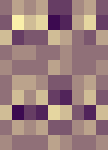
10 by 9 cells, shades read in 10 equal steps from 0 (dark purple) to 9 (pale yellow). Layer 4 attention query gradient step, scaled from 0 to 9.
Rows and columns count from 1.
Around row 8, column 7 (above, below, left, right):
5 5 7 1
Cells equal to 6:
14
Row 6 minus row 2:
1 -3 -1 -3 3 2 -1 -2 2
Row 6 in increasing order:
3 3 4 4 5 5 6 6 6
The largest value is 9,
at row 2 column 2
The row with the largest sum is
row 2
